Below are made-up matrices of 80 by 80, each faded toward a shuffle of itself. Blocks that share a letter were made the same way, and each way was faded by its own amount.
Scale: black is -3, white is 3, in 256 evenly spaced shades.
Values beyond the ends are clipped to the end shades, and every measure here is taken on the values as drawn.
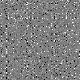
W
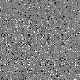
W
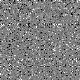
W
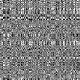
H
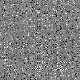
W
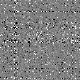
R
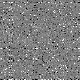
W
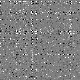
R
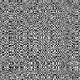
H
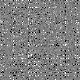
R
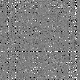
R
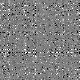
R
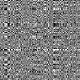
H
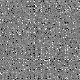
W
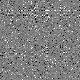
W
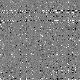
R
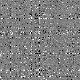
R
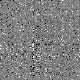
W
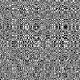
H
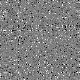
W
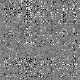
R
